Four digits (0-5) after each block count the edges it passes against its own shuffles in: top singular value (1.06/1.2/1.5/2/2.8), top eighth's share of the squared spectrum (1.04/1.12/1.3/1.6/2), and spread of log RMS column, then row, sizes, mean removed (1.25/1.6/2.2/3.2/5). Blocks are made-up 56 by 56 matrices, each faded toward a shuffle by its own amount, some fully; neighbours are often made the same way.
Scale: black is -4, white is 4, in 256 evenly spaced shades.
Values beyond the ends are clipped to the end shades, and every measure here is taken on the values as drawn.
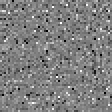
3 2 0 1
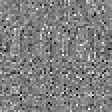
4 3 1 1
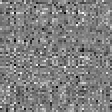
4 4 2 2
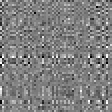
5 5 3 3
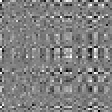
5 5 3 3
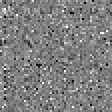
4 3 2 1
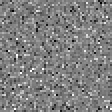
1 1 0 0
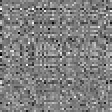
4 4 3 2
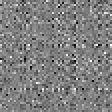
4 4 2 2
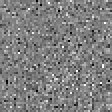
3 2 1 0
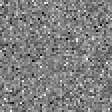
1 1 0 0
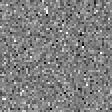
2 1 0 0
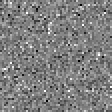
1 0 0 0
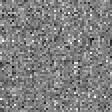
3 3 1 1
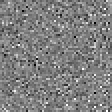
3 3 1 1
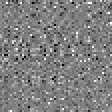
4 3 1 2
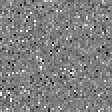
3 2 0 0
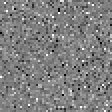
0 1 0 0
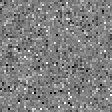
1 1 0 0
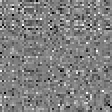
4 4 2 3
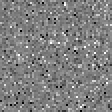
2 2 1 0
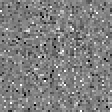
2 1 0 0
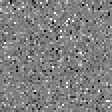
2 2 0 0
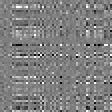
5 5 3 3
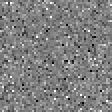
2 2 0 1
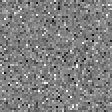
0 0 0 0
